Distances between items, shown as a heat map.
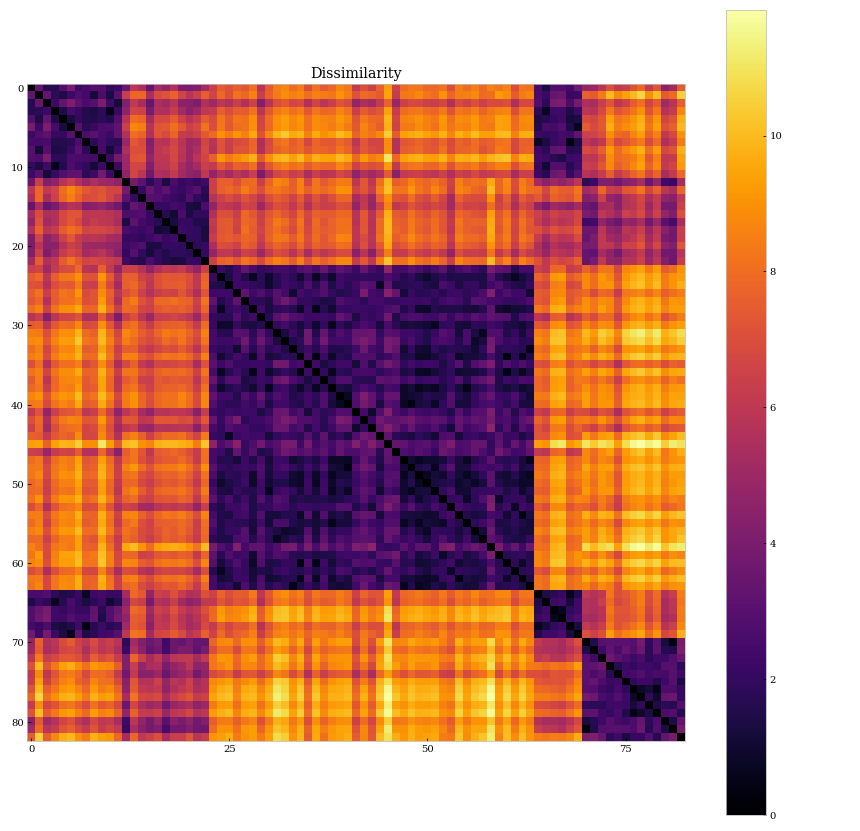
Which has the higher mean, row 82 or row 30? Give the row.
82
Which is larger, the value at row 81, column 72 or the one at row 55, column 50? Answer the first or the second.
the first
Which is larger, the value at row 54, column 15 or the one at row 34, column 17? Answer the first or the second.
the second
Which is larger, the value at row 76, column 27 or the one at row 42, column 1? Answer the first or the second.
the first
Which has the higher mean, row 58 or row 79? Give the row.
79
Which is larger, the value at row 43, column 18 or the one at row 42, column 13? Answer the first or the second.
the second
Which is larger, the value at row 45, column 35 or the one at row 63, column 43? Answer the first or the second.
the first
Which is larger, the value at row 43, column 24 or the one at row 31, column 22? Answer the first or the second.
the second
